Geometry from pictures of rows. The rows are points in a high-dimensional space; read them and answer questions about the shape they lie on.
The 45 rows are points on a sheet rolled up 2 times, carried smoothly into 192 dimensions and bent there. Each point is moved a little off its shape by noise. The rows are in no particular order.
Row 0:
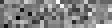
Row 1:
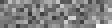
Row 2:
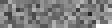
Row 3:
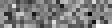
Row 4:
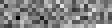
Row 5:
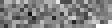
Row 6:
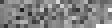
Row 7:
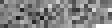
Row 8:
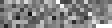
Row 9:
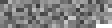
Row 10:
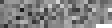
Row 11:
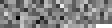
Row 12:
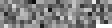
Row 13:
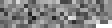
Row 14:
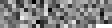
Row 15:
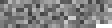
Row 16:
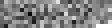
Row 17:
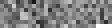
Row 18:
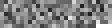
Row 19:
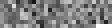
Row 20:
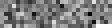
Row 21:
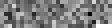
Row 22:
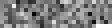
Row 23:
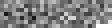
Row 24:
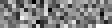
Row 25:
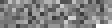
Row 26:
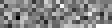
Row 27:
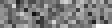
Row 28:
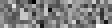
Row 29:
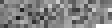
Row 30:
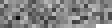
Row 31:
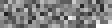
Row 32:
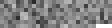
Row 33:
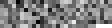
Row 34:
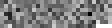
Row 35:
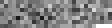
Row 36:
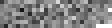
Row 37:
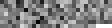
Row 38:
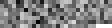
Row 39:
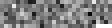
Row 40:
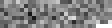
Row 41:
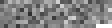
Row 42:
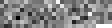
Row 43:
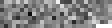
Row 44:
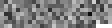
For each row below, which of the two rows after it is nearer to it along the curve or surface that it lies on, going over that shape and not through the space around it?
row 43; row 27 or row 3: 3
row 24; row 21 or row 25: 21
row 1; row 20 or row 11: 20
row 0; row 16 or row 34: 16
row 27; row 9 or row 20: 20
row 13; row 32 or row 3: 3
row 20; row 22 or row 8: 22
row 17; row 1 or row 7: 7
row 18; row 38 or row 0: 0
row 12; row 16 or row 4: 16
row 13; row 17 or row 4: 4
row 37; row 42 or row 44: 42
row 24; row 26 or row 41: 26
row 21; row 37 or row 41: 41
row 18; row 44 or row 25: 44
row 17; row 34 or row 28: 28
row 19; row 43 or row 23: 23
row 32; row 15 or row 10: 10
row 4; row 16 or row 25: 16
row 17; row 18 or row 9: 18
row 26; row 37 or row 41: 37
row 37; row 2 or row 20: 20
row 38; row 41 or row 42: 42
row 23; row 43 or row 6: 43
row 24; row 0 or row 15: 0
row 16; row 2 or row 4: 4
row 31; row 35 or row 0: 0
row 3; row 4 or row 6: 6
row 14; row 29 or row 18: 18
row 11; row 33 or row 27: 33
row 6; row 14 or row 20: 20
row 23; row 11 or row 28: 28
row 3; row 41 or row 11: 41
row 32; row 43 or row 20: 20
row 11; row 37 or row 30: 37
